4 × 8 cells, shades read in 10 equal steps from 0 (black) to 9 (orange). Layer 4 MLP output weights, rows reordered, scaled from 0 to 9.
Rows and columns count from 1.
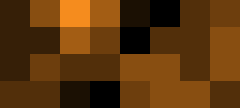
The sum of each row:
30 25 30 24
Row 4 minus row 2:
1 1 -5 -4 4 2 2 -2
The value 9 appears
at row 1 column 3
